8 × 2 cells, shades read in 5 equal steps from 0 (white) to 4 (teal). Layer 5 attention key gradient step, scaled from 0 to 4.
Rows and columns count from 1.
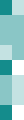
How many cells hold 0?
2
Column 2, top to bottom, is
1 2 2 2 0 1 1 0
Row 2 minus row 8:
-2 2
